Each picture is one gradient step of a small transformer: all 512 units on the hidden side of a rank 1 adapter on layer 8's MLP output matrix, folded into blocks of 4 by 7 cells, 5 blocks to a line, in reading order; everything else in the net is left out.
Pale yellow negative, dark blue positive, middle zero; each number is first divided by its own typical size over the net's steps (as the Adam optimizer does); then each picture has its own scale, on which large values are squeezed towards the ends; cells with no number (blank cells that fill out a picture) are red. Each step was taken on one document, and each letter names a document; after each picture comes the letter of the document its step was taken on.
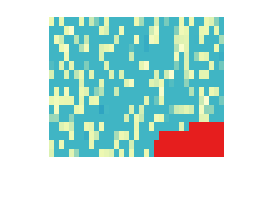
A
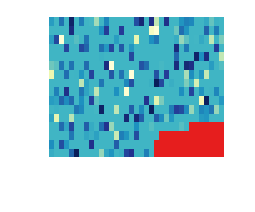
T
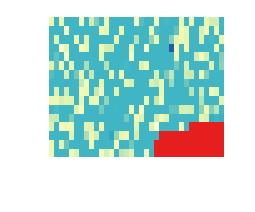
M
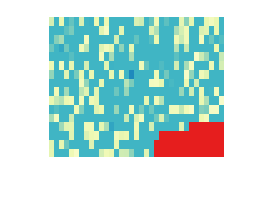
T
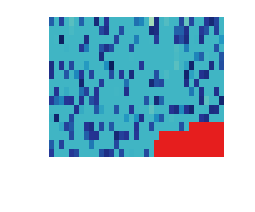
T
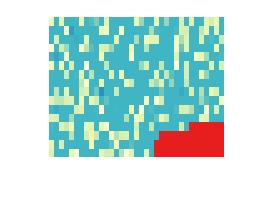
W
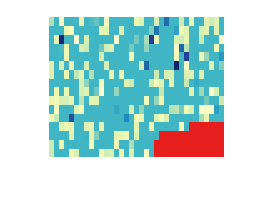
A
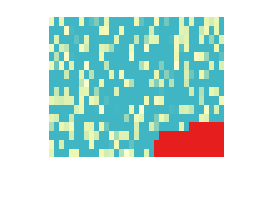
W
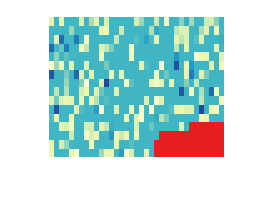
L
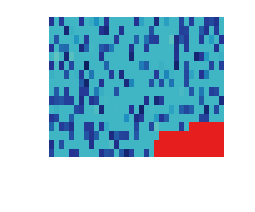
W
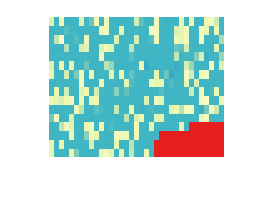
A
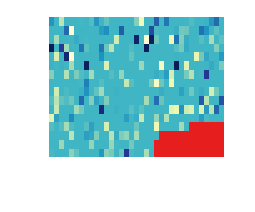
W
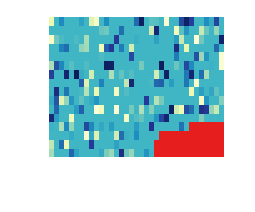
L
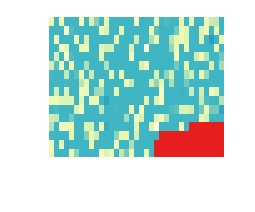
M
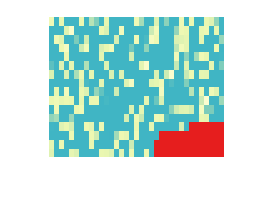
A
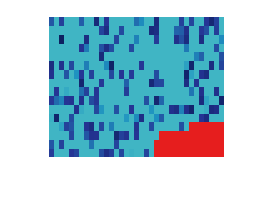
T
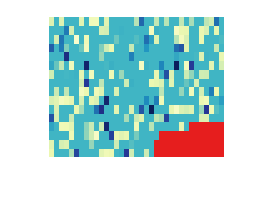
L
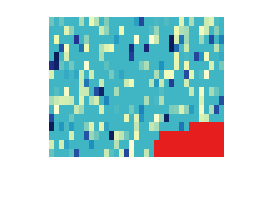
M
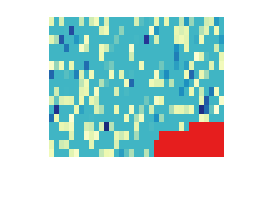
L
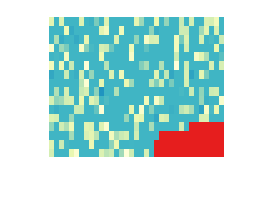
W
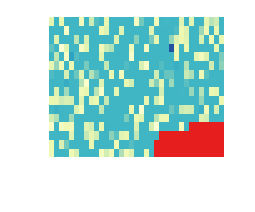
M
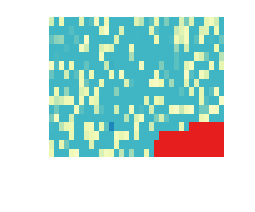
L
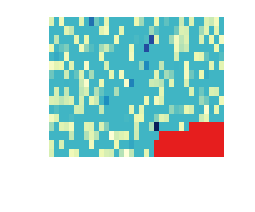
W
